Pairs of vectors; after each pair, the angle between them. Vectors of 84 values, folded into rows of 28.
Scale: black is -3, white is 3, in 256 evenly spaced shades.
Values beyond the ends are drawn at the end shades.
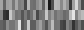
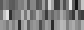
nearly opposite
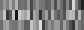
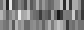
partly aligned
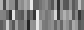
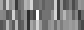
nearly parallel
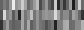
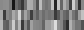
nearly opposite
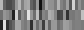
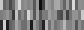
nearly parallel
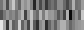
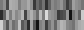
nearly parallel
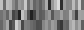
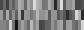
partly opposed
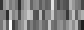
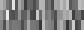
partly opposed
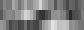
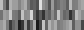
partly aligned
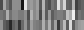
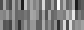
nearly parallel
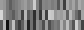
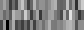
partly aligned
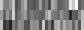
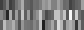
partly opposed
